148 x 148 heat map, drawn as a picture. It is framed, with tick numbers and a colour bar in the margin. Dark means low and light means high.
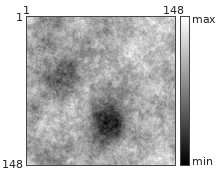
The bottom middle is the ninth with the lowest average. There are two dips. The values are skewed, with a long tail toward low values. No regular stripes run through it.
